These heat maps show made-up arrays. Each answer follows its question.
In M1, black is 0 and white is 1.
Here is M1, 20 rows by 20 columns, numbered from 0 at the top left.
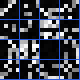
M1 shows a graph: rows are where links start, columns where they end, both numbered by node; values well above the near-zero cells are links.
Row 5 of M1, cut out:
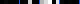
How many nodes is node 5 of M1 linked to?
5
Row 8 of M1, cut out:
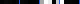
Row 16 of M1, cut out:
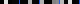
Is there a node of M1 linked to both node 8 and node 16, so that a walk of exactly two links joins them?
yes
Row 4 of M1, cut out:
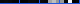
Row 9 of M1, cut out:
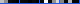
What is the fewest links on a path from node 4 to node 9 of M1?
2
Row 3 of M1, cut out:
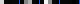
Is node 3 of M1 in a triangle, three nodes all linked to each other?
yes
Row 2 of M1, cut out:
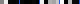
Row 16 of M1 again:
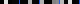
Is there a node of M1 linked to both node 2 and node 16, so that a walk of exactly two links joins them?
yes
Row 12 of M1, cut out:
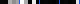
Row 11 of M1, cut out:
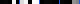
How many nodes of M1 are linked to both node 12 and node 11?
5
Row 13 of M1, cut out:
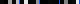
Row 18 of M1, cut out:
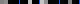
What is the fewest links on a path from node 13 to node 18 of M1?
3
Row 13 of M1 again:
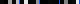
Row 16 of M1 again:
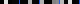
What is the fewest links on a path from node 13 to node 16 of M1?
1
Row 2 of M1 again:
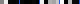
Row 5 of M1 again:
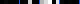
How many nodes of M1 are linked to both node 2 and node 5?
3
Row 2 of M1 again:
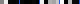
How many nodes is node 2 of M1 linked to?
8
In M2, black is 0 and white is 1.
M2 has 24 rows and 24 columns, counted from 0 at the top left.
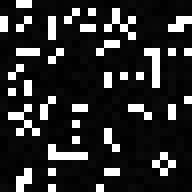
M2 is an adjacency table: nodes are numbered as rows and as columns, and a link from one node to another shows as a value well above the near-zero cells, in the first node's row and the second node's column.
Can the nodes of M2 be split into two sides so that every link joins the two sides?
no
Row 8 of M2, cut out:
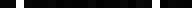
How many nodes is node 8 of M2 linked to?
2
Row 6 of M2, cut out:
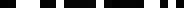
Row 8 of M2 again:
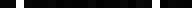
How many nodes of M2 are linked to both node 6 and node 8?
2
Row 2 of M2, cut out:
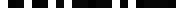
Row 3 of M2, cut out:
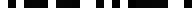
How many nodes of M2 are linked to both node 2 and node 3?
3
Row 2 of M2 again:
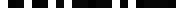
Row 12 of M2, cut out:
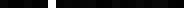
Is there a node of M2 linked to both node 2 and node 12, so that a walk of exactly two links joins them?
yes
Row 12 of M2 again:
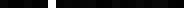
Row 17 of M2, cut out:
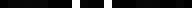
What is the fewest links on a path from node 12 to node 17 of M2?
4
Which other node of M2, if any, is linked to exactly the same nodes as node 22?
node 0
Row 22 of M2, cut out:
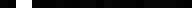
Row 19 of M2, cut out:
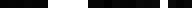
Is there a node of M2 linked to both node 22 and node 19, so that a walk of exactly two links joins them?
no
